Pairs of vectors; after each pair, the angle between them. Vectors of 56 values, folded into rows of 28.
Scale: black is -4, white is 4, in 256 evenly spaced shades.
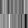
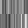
nearly opposite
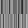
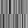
partly aligned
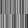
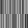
nearly parallel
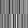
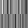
orthogonal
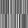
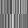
partly aligned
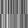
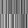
partly aligned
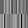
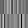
nearly parallel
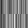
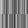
nearly opposite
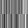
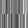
nearly parallel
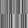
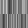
orthogonal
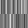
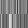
partly aligned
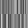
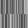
orthogonal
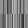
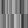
partly aligned
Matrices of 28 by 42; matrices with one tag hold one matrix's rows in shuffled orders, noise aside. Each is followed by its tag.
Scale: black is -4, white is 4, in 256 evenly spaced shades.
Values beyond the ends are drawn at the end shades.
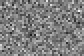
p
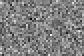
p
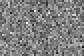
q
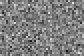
p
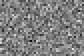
p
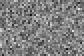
p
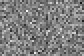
q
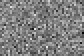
q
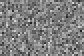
p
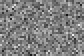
p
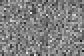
q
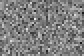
q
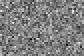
p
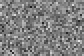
p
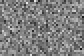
q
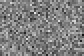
q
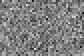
q
